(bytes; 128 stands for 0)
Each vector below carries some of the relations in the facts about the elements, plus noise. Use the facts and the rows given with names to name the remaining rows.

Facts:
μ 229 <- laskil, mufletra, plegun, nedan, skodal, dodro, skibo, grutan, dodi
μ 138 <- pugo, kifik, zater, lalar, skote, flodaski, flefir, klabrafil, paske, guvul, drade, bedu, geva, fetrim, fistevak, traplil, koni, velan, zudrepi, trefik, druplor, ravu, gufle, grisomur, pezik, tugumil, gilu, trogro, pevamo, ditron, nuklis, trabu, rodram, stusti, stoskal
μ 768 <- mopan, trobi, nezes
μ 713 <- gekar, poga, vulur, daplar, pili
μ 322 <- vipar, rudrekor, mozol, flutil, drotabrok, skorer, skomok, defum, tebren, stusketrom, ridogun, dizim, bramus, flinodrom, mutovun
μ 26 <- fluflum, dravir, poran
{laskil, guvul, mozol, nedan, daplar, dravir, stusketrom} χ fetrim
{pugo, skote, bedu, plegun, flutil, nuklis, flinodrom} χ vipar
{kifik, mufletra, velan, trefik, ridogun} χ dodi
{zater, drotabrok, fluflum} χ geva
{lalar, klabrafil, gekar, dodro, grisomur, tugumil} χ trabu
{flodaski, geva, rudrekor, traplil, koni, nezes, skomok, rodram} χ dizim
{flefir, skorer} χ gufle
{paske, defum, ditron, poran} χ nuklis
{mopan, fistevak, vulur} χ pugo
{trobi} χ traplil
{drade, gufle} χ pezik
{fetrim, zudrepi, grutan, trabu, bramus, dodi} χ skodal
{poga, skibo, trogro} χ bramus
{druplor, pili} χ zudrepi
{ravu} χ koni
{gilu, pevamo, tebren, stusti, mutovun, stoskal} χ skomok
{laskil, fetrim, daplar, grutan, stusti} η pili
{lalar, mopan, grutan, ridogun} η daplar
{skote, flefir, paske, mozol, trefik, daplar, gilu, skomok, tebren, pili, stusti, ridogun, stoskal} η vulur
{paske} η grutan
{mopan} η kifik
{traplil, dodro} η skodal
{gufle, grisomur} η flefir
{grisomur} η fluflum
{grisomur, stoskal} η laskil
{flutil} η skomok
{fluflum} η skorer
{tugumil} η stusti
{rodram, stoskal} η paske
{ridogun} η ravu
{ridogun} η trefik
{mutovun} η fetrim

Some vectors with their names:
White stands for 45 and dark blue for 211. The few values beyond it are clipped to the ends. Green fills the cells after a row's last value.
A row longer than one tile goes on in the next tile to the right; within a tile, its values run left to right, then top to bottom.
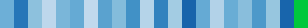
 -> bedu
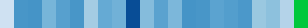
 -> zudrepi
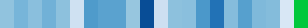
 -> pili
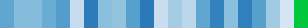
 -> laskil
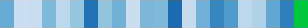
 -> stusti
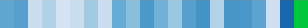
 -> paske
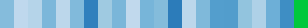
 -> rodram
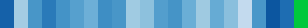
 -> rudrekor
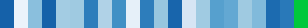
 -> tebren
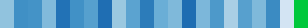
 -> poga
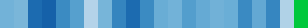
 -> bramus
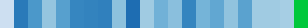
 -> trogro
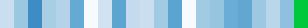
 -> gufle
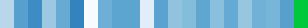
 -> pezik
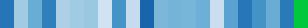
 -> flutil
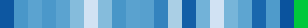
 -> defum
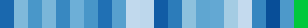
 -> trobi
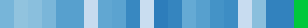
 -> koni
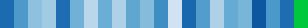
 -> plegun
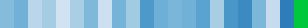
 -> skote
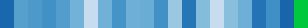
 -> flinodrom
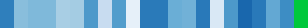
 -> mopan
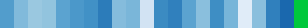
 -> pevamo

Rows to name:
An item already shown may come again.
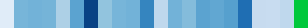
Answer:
lalar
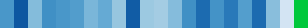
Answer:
skodal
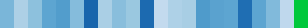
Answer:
grutan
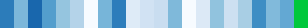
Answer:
skorer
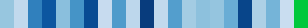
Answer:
ridogun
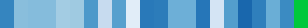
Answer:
mopan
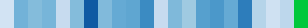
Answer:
trefik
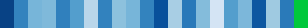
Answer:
poran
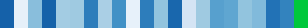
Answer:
tebren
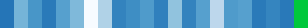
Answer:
vipar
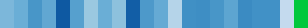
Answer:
dodi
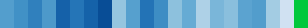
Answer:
dravir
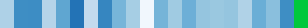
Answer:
drade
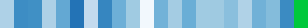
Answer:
drade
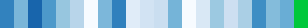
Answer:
skorer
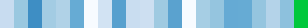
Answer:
gufle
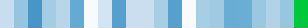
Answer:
gufle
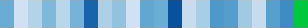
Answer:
stoskal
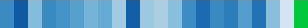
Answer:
skodal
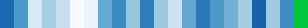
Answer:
vulur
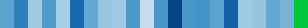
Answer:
traplil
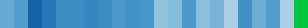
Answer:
stusketrom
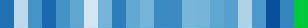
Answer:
dizim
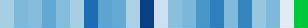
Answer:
daplar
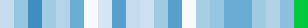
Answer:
gufle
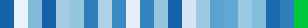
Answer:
tebren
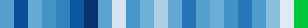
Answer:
dodro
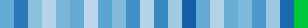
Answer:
bedu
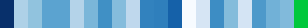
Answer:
fluflum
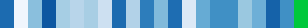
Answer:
skomok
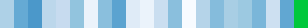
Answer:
flefir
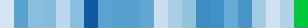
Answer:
kifik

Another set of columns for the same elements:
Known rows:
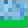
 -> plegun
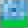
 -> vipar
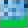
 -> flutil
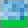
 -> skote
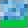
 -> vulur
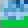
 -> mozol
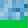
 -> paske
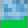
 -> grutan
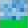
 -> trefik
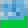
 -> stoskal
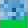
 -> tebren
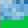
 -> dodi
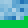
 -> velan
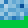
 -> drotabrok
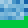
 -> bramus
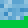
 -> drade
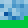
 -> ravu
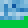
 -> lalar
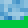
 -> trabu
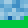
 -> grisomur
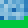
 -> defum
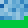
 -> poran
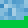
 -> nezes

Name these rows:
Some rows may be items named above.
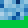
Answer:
skorer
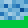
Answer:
tugumil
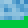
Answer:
grutan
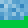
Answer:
dizim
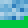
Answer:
trefik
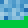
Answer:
pili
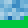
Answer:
grisomur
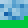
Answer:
ravu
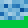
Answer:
tugumil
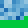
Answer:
gufle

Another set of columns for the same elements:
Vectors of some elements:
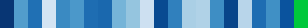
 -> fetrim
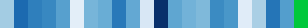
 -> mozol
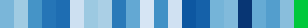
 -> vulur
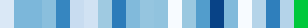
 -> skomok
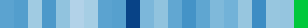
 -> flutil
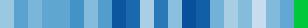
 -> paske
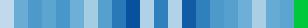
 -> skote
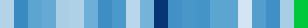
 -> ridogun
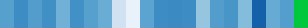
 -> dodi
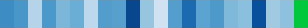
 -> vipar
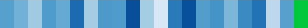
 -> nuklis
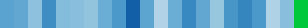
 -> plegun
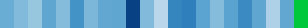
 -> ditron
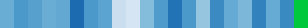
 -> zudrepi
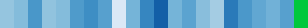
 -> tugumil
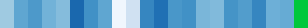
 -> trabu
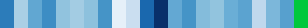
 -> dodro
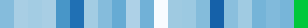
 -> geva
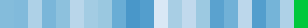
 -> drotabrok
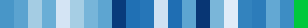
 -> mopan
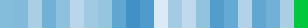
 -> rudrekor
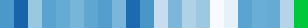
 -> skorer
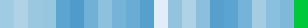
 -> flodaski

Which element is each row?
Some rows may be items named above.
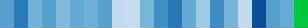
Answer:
bramus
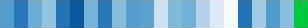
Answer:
gufle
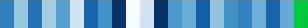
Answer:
daplar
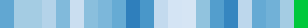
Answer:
mutovun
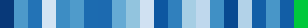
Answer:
fetrim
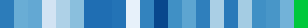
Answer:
grutan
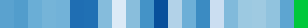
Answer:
grisomur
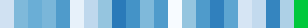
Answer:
tebren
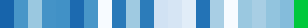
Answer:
fluflum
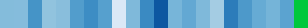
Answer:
tugumil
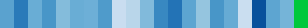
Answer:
bramus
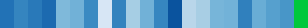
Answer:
dravir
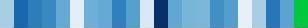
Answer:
mozol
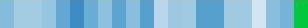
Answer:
rodram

